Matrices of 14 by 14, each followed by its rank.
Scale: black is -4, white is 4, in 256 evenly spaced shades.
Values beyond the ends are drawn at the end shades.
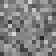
full rank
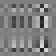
one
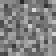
full rank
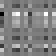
one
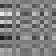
one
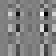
one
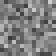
full rank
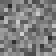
full rank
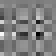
one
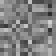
three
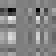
one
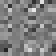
three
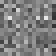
three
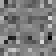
three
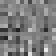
three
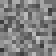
full rank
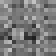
three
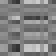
one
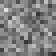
full rank
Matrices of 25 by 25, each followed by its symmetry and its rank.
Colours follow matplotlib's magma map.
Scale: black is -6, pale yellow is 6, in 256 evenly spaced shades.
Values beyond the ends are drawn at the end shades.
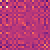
symmetric, rank three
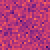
symmetric, full rank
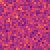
symmetric, full rank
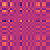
symmetric, rank one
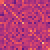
symmetric, rank five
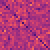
symmetric, full rank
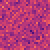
symmetric, full rank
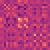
symmetric, rank three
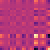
symmetric, rank one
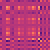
symmetric, rank one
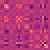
symmetric, rank three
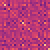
symmetric, rank five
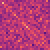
symmetric, full rank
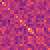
symmetric, rank five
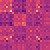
symmetric, rank three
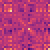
symmetric, rank three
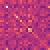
symmetric, rank five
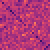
symmetric, full rank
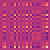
symmetric, rank one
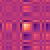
symmetric, rank one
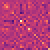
symmetric, rank five
